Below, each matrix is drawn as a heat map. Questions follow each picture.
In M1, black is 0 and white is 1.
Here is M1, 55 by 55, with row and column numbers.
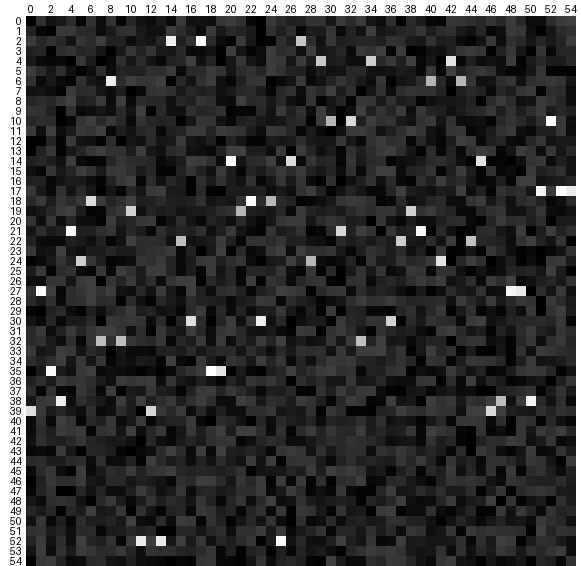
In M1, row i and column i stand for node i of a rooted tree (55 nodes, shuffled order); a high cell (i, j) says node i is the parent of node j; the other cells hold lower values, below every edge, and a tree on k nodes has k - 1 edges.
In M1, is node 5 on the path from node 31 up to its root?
no
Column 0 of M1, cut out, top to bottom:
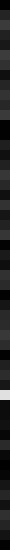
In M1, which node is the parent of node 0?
39
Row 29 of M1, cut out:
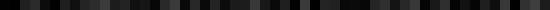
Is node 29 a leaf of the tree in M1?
yes
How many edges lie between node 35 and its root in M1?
0
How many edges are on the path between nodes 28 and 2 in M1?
4
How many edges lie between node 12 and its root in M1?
4
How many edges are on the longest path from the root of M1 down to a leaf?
4
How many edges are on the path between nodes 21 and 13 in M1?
4
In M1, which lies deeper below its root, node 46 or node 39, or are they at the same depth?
node 46
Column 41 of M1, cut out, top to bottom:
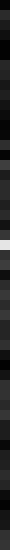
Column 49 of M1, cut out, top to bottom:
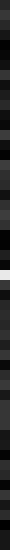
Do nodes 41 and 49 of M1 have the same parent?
no
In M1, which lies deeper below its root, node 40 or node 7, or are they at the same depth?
node 7
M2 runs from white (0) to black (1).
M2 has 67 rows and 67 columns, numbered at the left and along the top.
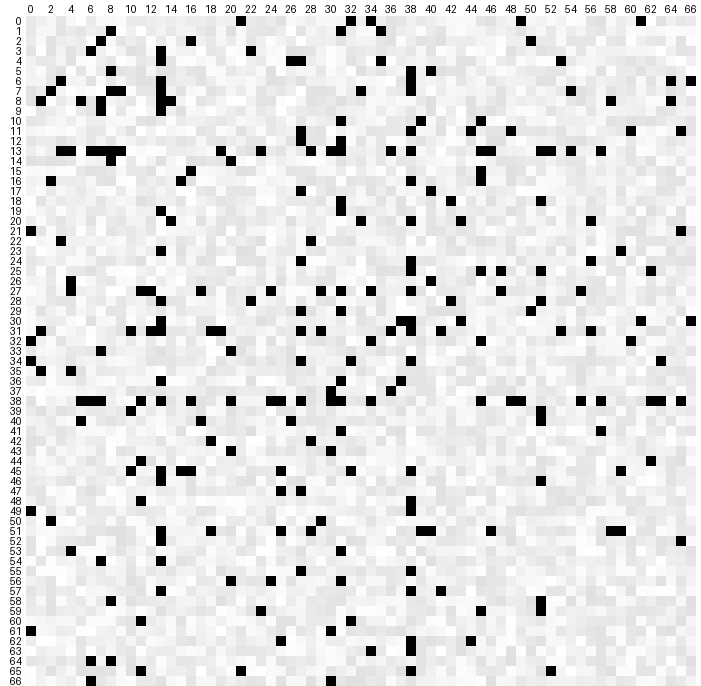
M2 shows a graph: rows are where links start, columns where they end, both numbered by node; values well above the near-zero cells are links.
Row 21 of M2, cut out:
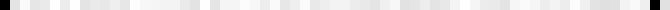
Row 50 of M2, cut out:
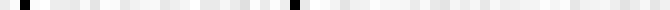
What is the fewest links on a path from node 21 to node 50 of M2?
5
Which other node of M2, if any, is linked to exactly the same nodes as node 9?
node 54
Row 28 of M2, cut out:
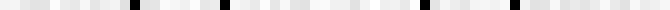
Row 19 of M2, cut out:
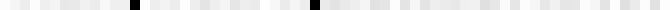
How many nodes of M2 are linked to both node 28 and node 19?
1
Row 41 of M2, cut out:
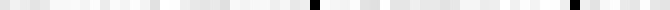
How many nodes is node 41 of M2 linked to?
2
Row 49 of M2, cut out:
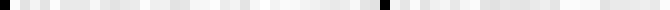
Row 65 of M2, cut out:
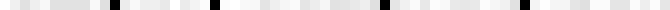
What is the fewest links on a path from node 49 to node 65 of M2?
2
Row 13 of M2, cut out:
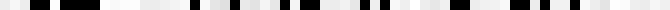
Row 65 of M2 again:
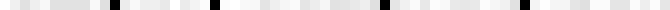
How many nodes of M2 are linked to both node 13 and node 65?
2
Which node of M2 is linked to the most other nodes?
node 38
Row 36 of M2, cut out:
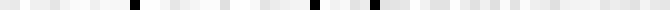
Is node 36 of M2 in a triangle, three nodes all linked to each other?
yes
